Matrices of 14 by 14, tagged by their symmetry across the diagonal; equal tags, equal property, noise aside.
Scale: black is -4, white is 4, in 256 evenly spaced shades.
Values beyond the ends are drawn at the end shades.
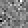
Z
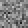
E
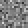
Z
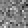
Z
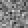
Z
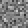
E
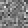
E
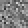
Z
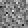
E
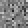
E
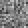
Z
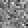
E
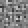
Z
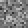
E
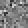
Z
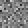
Z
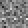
E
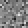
Z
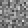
E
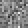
E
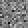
E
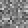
E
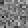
E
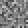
Z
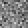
Z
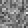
E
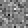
Z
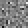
Z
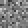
Z
